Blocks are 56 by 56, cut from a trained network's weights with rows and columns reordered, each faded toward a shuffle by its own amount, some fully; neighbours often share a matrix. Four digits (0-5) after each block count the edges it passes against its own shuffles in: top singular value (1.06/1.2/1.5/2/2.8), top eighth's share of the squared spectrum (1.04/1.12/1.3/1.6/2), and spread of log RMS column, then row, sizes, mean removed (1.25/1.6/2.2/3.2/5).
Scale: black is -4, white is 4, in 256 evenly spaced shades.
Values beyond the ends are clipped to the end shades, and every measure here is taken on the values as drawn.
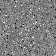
0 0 0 0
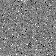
0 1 1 0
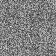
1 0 0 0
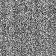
2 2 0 0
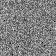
0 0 0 0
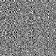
4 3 2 1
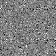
2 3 1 1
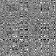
4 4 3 2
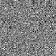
3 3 1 1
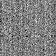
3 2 1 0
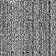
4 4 2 2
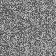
0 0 0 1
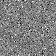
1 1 0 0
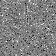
0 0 0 0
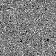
1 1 0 0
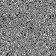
2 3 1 0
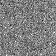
0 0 0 0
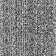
3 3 1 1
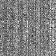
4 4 2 2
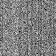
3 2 1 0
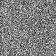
0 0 0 0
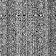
3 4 1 1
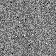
1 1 0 0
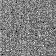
1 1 0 0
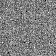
0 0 0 0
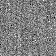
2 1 0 0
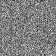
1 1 0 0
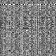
4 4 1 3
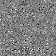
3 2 0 1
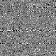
3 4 1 3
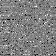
3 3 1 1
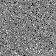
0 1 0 0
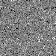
2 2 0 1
